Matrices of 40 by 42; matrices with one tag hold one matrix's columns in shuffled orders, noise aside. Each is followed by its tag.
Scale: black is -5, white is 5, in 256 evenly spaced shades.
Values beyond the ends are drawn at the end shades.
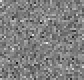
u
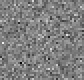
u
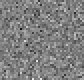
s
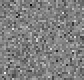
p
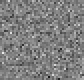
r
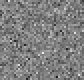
r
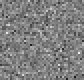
r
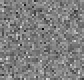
s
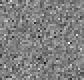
u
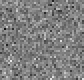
s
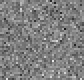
s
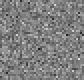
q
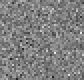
r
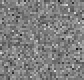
q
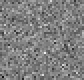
r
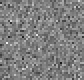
u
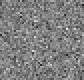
p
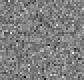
r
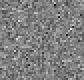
p
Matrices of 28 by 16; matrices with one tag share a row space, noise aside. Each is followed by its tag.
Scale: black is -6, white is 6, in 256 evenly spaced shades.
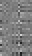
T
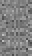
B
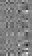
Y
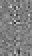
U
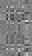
Y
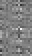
T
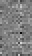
T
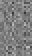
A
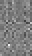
A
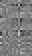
T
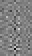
U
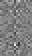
U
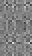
A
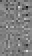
Y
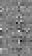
T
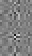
U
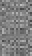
B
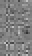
Y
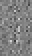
U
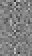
U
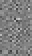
U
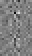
U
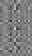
U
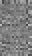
B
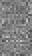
B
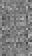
B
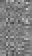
Y
